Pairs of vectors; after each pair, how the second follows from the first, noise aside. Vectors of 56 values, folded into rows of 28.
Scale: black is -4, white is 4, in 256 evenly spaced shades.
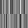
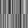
sign-scrambled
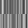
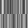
copied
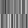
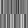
wrapped around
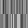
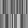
copied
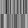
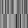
wrapped around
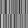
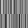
wrapped around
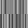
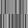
copied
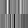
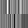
copied
